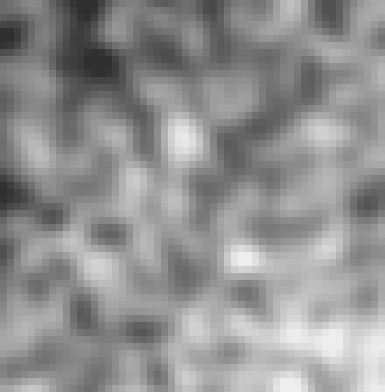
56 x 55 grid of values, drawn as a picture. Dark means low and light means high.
Stripes: none. Grain: blotchy. Ninth with the lowest average: top left. Ninth with the highest average: bottom right. Mirror symmetry: none. Slope: up to the bottom right.
